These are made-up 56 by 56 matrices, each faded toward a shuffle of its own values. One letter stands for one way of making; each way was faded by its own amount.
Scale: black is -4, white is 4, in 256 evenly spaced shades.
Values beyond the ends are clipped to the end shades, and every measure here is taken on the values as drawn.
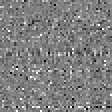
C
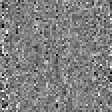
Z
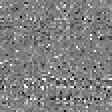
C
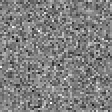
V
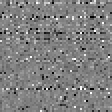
C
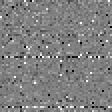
C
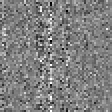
Z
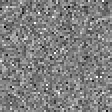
V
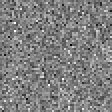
V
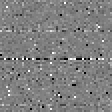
C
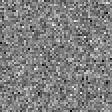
V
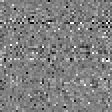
C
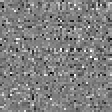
C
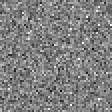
V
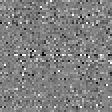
C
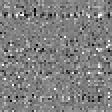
C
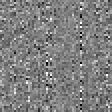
Z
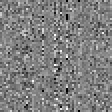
Z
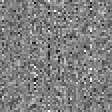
Z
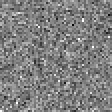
V
